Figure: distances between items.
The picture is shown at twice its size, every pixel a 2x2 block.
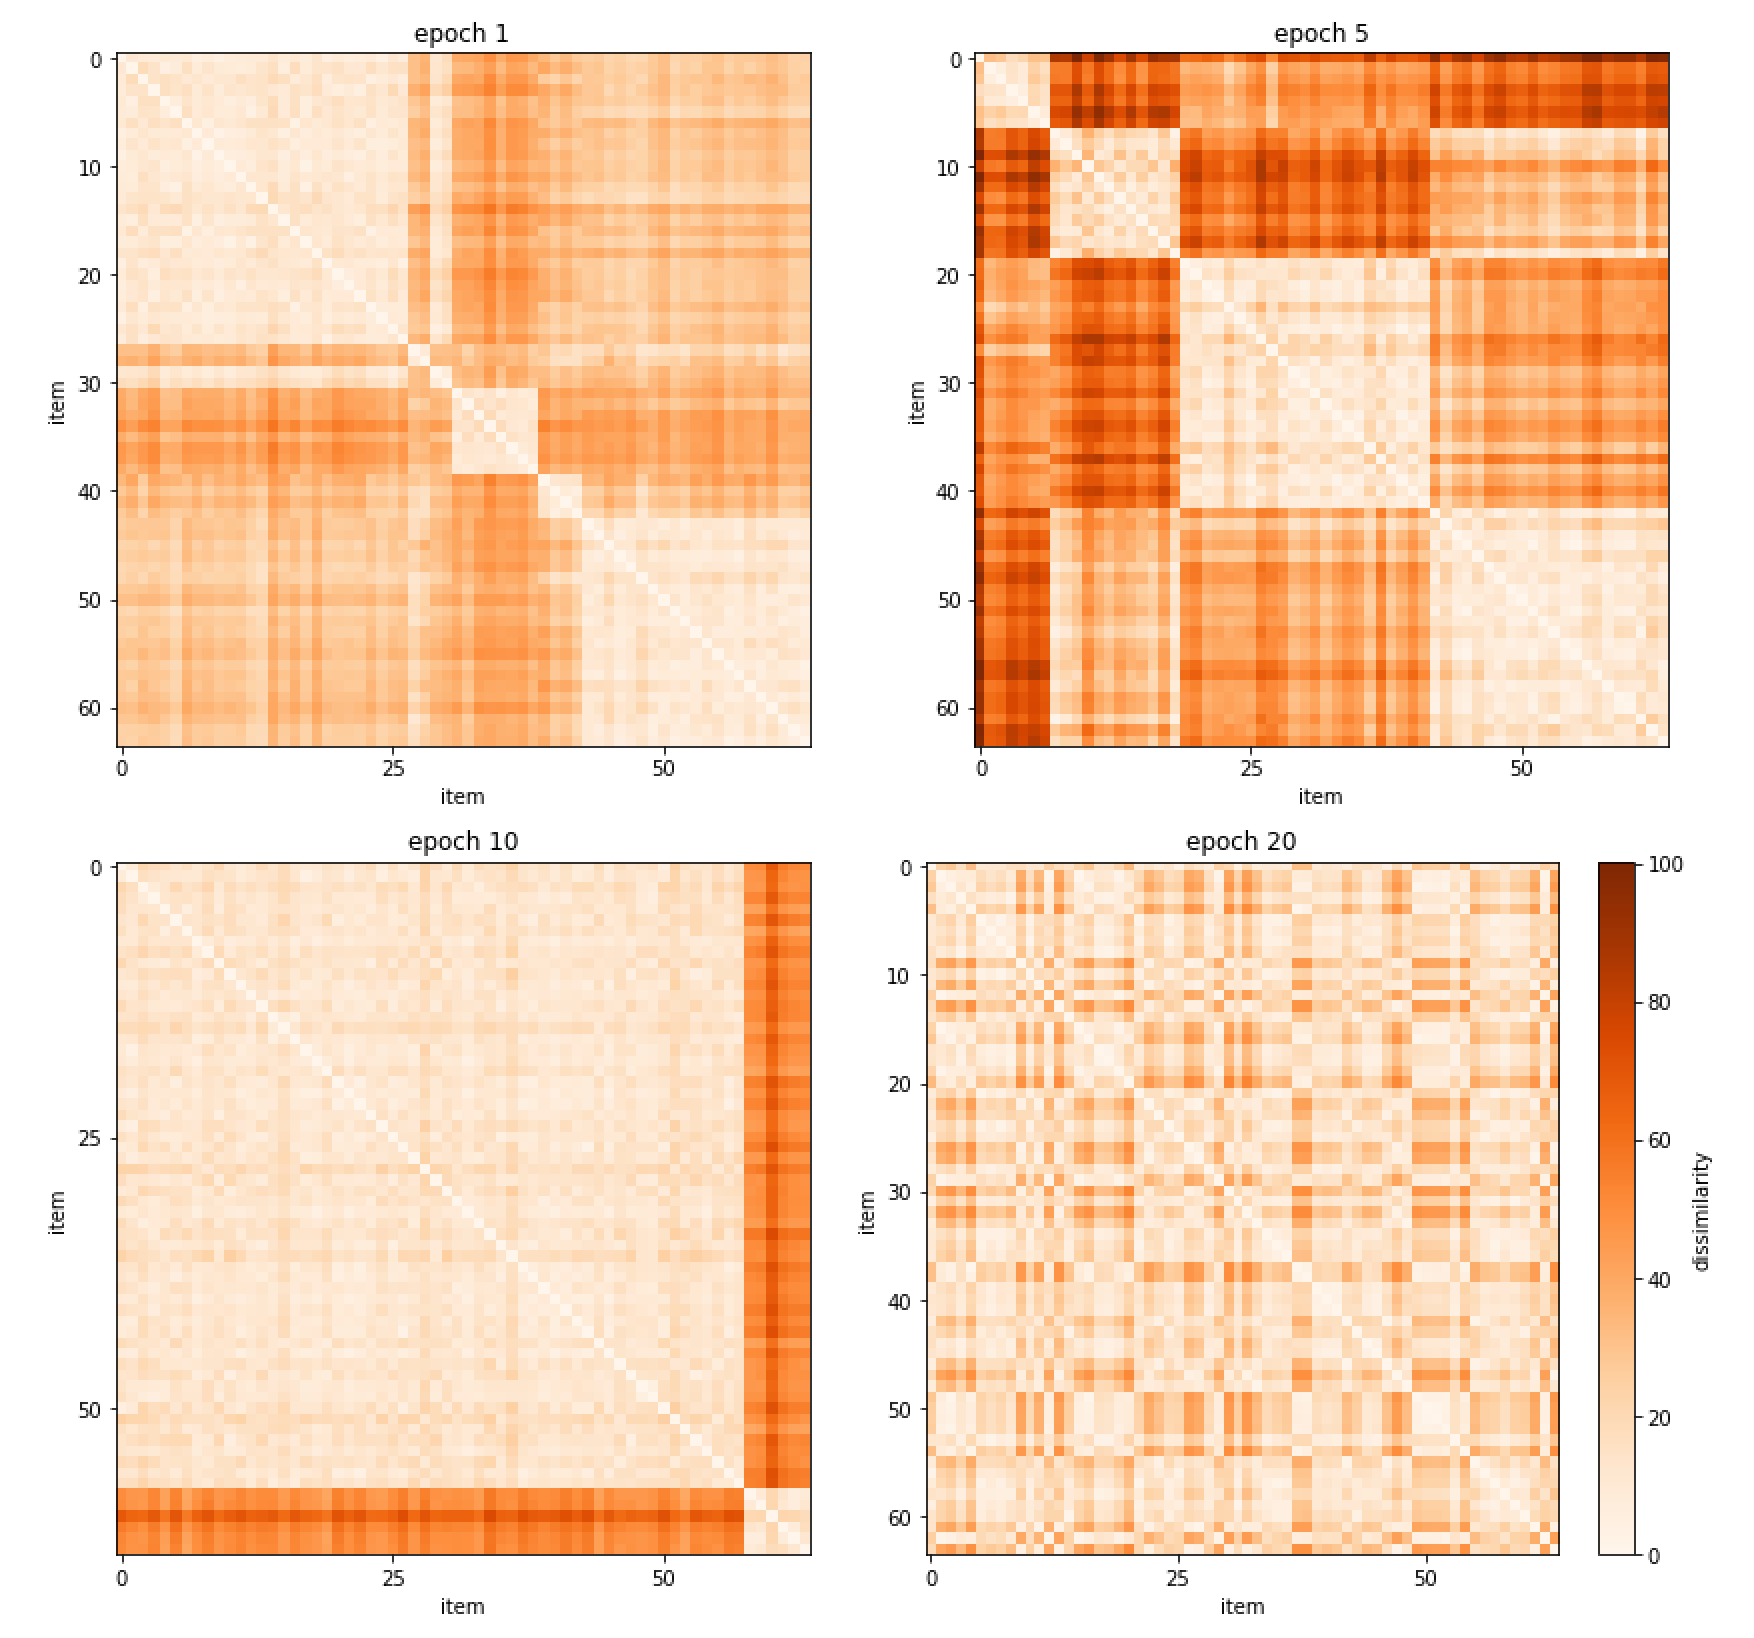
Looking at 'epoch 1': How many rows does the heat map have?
64
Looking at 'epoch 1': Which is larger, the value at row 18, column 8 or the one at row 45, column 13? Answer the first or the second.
the second
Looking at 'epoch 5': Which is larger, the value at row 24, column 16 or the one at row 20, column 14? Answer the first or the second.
the second
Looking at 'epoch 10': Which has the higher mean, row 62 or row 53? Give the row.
62
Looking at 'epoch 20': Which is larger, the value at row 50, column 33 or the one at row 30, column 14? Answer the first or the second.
the first
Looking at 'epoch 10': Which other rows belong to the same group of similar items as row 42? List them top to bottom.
0, 1, 2, 3, 4, 5, 6, 7, 8, 9, 10, 11, 12, 13, 14, 15, 16, 17, 18, 19, 20, 21, 22, 23, 24, 25, 26, 27, 28, 29, 30, 31, 32, 33, 34, 35, 36, 37, 38, 39, 40, 41, 43, 44, 45, 46, 47, 48, 49, 50, 51, 52, 53, 54, 55, 56, 57
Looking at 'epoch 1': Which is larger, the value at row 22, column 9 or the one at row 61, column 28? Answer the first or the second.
the second
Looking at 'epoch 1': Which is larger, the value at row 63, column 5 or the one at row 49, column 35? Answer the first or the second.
the second
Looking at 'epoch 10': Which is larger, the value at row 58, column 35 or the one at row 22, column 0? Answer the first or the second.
the first
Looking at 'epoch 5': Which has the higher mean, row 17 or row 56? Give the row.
17
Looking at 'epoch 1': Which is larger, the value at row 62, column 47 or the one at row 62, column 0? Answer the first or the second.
the second
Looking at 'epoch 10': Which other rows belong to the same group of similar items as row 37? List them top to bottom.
0, 1, 2, 3, 4, 5, 6, 7, 8, 9, 10, 11, 12, 13, 14, 15, 16, 17, 18, 19, 20, 21, 22, 23, 24, 25, 26, 27, 28, 29, 30, 31, 32, 33, 34, 35, 36, 38, 39, 40, 41, 42, 43, 44, 45, 46, 47, 48, 49, 50, 51, 52, 53, 54, 55, 56, 57
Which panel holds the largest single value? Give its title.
epoch 5
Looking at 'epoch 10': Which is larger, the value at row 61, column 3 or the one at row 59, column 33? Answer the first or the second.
the first
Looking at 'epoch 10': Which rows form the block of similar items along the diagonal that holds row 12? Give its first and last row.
0 to 57
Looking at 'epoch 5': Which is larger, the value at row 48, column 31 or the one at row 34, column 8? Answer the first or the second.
the second
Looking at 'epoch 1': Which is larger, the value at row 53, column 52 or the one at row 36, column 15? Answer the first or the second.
the second
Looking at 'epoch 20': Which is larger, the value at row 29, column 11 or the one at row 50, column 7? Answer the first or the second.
the first
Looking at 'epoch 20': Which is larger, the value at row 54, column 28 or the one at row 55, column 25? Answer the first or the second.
the first
